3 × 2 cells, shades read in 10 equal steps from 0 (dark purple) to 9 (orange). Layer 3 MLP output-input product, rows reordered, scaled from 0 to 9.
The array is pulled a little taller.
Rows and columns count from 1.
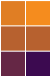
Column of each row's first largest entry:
2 1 1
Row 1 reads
8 9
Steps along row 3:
down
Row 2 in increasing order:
6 6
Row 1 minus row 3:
6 9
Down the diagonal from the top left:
8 6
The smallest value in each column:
2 0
